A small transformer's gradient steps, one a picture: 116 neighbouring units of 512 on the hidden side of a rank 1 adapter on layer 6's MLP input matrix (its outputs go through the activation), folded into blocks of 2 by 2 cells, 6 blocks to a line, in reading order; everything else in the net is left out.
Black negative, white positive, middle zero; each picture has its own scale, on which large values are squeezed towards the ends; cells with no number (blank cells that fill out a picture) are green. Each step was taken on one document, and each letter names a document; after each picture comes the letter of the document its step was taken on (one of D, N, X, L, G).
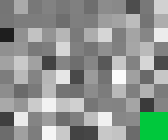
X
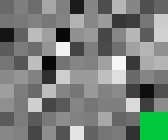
X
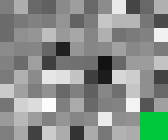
X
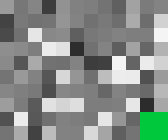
X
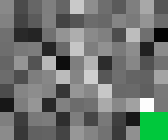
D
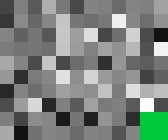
D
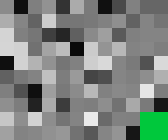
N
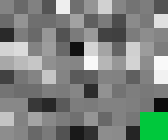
N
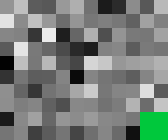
N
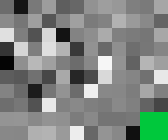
N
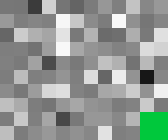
D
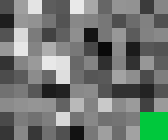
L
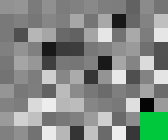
X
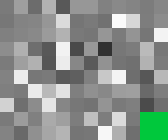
L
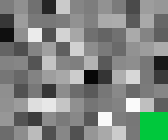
X
